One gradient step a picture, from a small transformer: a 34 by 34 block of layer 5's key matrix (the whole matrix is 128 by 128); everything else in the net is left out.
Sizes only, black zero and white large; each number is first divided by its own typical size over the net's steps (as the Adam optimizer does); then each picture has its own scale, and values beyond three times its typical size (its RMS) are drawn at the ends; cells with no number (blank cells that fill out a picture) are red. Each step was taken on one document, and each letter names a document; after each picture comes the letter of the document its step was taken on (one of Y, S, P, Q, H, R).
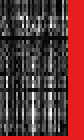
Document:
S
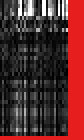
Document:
S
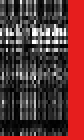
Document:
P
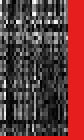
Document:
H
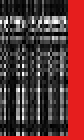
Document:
P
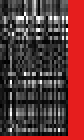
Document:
S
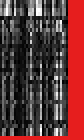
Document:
H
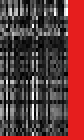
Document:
H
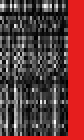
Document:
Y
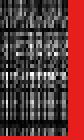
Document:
H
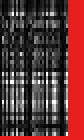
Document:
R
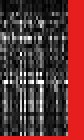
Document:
R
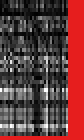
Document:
Y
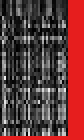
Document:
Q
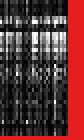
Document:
P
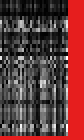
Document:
Y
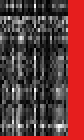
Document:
Y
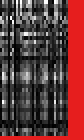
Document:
P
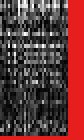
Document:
Y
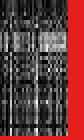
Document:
Q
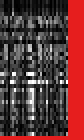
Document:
R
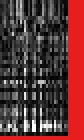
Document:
S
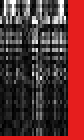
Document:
P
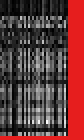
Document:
Q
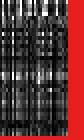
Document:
P
